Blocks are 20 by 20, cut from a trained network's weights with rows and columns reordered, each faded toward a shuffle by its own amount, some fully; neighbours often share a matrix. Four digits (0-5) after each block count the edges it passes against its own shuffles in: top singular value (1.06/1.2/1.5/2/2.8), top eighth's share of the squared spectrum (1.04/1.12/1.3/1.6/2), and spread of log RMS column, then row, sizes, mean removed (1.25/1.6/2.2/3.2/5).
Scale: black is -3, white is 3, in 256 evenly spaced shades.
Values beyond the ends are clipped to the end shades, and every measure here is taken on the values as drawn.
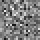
2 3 1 1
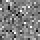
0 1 0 0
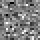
2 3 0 1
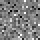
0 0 0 0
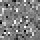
1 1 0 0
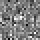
2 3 0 1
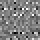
2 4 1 2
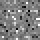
0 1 0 1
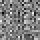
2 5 2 1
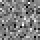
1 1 0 0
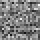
2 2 0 0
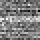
3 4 0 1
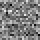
1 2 0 0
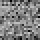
2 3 0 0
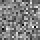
0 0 0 0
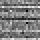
3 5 0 3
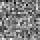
0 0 0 0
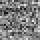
1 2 1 0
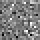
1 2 0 0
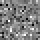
0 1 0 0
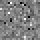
0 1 0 0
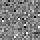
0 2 0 0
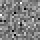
0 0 1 0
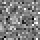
2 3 1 2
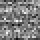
2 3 0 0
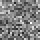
0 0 0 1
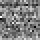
2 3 0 1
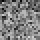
1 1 0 0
